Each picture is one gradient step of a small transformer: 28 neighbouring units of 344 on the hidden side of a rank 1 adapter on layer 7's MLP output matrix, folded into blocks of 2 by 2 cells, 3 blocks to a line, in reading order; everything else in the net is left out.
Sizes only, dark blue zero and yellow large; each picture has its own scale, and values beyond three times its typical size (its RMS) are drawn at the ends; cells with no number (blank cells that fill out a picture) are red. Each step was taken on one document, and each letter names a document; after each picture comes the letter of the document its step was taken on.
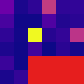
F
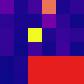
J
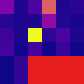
J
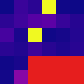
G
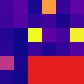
F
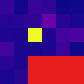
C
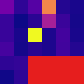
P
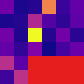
J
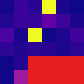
G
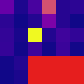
J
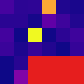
G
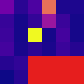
P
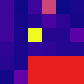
C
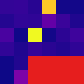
G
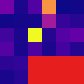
J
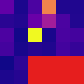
P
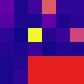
F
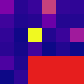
F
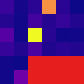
C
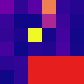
P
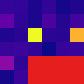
F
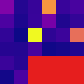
F
